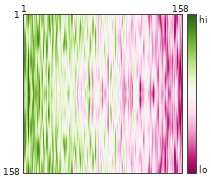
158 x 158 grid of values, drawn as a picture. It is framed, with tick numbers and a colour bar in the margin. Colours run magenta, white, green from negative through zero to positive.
The field climbs toward the left. Streaks run downward. The top and bottom halves mirror each other.
